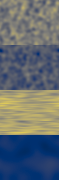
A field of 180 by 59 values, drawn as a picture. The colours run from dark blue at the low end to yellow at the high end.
The table splits into 4 rows of 1 panel. Panel 1,1: middling, blotchy. Panel 2,1: low, blotchy. Panel 3,1: high, streaked across. Panel 4,1: very low, smooth, faint in contrast.
